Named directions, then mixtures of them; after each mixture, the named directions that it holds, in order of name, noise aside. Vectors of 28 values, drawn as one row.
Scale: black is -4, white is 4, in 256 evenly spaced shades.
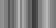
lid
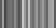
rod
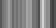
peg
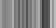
lid, peg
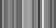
peg, rod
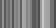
lid, peg, rod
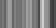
peg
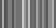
rod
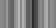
lid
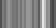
peg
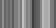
lid, peg, rod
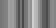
lid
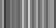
rod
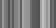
lid, peg, rod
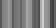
peg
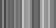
lid, peg, rod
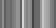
lid, peg, rod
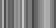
lid, rod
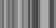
lid, peg, rod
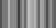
lid, peg, rod
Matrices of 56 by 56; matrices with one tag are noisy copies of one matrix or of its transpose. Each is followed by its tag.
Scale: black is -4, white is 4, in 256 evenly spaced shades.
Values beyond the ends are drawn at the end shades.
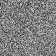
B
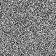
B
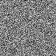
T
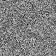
B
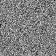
T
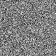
B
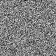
T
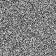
B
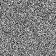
B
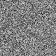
B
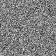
T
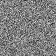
T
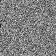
T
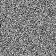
T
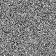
B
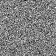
T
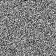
T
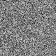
B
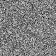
B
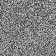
B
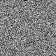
T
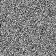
T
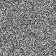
B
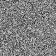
B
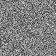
B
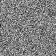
T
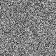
B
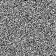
T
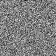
T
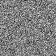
T
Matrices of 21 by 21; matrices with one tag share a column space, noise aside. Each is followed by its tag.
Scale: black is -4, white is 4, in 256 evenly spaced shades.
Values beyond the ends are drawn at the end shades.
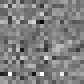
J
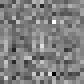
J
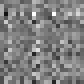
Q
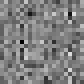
Q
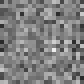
Q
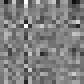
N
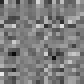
N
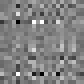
J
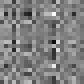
Q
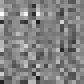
Q
